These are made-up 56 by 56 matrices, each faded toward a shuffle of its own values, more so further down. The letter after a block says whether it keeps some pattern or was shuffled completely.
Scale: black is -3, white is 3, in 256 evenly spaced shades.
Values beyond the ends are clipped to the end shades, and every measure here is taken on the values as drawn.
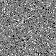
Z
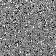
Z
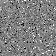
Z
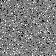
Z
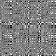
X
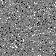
Z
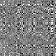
X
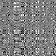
X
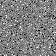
Z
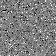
Z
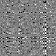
X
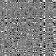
X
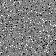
Z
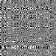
X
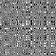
X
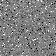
Z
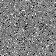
Z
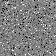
Z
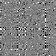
X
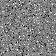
Z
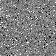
Z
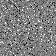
Z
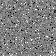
Z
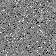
Z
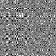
X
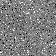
Z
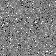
Z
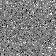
Z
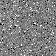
Z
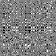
X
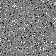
Z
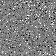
Z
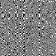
X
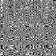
X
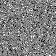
Z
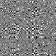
X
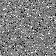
Z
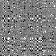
X
